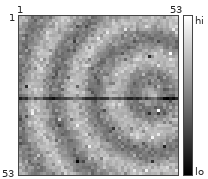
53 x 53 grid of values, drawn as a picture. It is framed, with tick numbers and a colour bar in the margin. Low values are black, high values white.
Ninth with the lowest average: middle right. Average level on the scale: 60%. Slope: none. Rings: centred on the middle right. Odd lines: row 28.
